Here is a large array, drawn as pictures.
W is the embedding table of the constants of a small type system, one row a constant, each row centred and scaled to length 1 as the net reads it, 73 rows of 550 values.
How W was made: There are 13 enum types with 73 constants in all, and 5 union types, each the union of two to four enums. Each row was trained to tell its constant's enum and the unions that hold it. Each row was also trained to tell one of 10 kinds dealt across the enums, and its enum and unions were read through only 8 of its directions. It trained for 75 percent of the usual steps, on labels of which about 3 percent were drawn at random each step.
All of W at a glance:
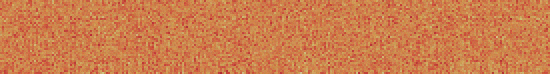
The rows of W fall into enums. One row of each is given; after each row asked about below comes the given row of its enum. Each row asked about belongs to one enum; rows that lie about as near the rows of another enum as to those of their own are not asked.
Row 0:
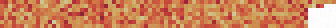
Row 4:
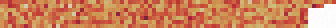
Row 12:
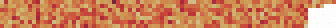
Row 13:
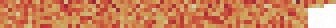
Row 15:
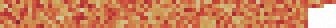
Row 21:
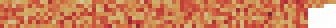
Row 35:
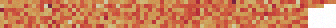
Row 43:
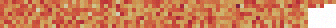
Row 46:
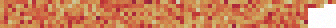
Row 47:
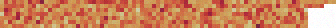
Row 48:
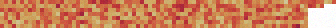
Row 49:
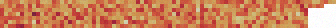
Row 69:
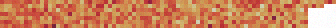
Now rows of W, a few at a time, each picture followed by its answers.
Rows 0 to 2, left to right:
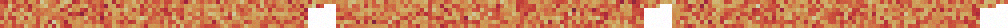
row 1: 21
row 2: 4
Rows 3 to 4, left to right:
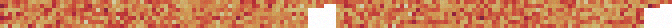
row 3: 43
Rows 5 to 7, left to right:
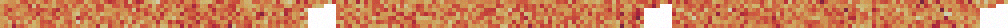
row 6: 21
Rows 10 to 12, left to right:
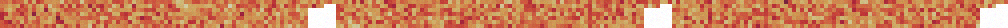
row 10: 43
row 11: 21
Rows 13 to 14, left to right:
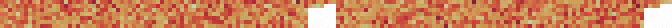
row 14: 48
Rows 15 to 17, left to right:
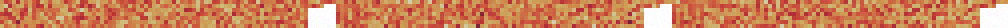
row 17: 49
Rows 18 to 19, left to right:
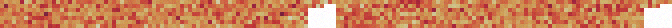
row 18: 46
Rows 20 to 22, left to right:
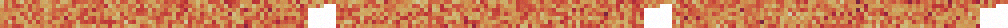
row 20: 4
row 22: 15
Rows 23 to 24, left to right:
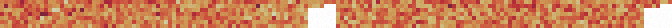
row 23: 69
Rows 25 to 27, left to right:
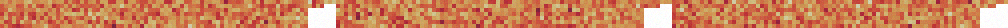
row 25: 49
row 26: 49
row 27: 43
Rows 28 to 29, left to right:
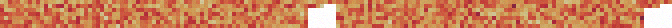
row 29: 13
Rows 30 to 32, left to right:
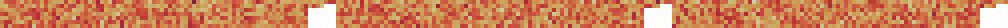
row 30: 4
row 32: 48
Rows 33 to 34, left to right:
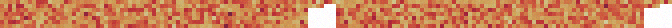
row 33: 15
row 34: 21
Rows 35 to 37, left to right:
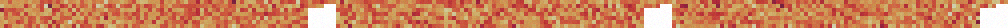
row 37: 46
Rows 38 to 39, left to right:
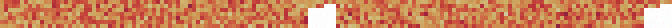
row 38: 4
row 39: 21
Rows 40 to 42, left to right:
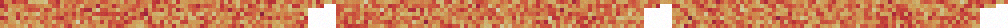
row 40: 48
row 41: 49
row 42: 48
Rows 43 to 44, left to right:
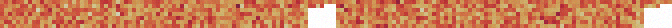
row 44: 13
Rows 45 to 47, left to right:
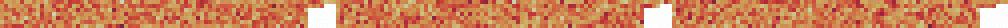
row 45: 48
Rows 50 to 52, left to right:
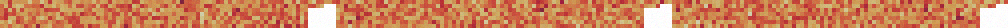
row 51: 13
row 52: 4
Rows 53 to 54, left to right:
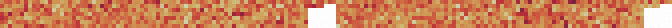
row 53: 43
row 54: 15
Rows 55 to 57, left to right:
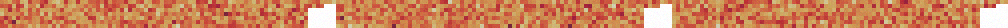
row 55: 47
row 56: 21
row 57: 4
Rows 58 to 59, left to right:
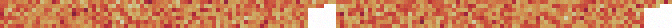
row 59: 13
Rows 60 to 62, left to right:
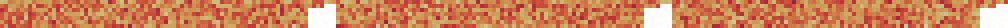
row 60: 49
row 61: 48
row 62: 0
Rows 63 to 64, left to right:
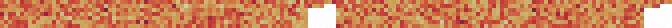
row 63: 43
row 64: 0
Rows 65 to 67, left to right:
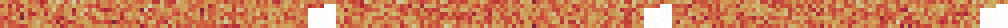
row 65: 49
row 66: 0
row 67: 46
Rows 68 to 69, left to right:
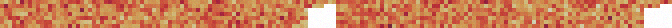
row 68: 47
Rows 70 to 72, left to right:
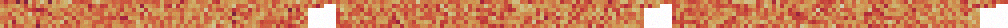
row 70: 0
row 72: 43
